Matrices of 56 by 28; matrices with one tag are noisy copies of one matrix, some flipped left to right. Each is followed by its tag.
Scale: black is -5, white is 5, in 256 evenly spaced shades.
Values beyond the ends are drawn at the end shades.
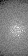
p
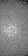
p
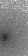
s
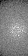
p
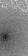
s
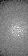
p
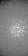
p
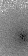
s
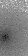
s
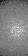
p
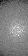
p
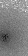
s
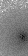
s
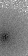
s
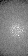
p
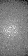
p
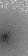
s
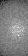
p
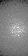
p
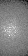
p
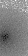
s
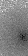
s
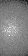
p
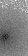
s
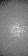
p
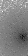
s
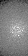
p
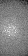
p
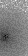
s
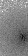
s
